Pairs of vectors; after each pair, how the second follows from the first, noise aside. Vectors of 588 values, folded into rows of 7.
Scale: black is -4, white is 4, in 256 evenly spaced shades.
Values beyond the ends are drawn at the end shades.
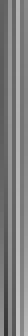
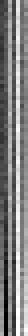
scaled up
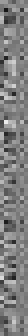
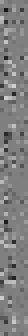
partly zeroed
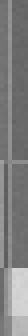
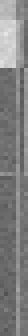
reversed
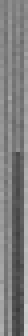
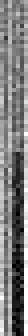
scaled up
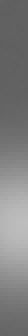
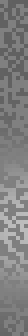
partly zeroed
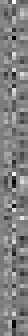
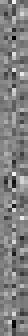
copied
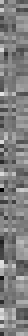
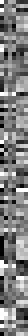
scaled up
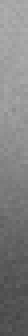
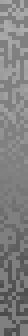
partly zeroed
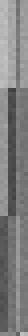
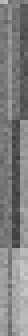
reversed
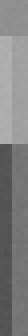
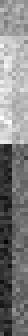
scaled up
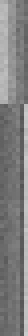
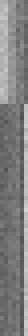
copied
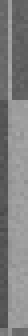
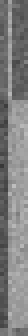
copied
